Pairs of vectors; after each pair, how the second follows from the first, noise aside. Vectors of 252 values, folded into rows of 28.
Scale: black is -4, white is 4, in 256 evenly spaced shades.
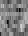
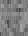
shrunk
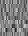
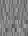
shrunk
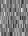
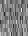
sign-scrambled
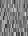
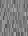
shrunk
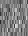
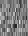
sign-scrambled
